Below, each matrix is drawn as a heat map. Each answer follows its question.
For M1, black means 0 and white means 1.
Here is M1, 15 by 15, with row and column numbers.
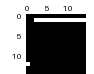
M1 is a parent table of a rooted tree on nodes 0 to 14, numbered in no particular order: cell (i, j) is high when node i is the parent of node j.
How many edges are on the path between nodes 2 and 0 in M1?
3
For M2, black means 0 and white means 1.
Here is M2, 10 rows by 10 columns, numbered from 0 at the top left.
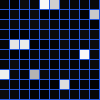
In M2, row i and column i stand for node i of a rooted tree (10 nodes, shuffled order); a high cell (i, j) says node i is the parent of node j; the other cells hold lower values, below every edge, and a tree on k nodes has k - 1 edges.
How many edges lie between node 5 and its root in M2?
2
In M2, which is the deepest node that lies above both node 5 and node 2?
0
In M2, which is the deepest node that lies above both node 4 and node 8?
0
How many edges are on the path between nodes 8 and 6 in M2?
1
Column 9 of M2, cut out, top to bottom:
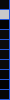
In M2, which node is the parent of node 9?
1
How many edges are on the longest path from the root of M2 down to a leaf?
4
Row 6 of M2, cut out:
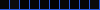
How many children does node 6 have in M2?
0
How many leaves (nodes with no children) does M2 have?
4
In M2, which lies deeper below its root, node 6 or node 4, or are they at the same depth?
node 6
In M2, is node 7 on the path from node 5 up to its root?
yes
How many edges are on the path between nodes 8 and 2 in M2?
4
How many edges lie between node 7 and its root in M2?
0
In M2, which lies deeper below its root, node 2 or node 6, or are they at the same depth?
node 6
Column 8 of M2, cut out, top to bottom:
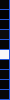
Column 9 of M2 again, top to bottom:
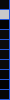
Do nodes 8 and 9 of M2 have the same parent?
no
